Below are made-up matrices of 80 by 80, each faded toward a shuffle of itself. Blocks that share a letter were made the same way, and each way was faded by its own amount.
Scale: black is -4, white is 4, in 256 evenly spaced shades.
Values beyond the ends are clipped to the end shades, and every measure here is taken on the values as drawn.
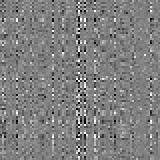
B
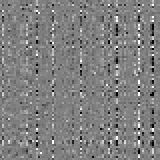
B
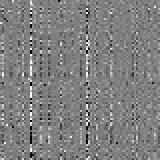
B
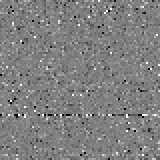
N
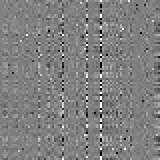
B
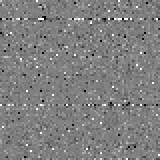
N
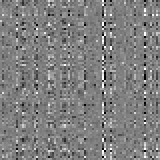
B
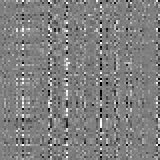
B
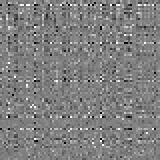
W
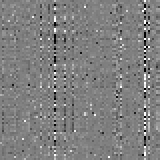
B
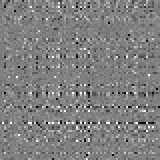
W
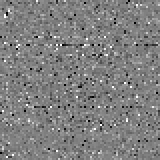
N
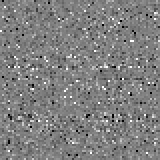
N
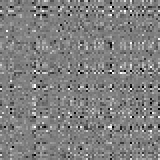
W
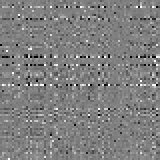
W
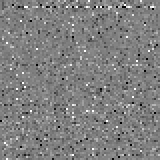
N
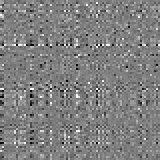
W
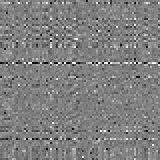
W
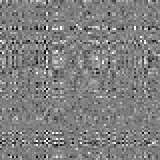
W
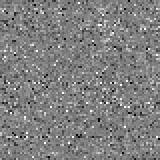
N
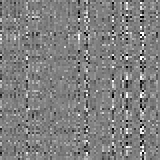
B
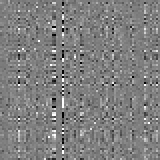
B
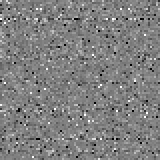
N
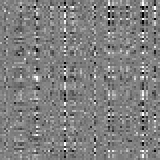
B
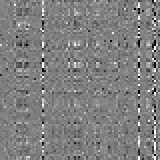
B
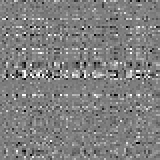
W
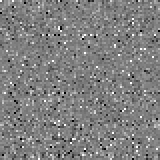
N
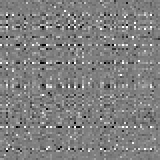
W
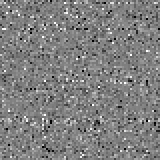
N
